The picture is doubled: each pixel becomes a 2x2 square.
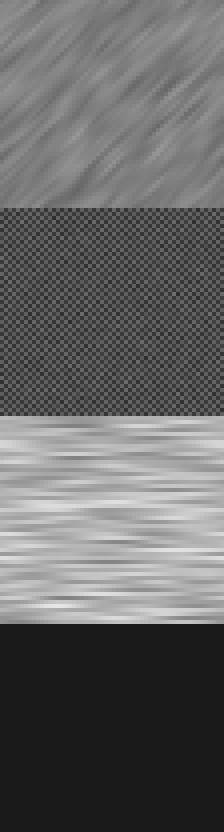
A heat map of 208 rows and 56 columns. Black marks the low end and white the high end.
It is made of 4 by 1 panels. Panel 1,1: middling, slanting up to the right, faint in contrast. Panel 2,1: low, checkered. Panel 3,1: high, streaked across. Panel 4,1: very low, flat.
